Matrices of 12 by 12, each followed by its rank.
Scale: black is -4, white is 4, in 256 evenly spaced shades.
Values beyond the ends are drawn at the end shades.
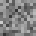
full rank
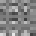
two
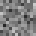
full rank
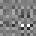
two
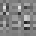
two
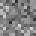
full rank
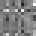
two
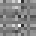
two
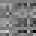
two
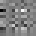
two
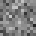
full rank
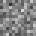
full rank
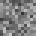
full rank
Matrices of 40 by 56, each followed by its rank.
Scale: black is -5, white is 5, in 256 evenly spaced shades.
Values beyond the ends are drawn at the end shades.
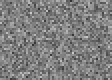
full rank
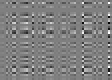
one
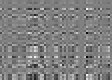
two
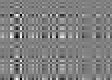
one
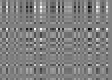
one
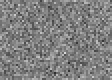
full rank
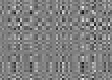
two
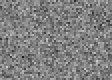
full rank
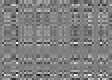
two
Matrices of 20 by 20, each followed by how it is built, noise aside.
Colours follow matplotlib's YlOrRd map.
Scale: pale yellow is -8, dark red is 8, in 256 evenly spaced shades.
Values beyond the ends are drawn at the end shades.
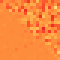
upper triangular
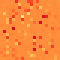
sparse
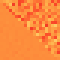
upper triangular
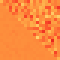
upper triangular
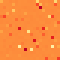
sparse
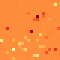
sparse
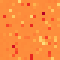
sparse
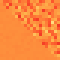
upper triangular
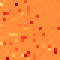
sparse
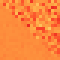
upper triangular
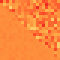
upper triangular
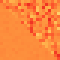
upper triangular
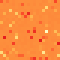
sparse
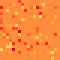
sparse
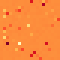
sparse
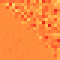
upper triangular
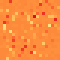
sparse
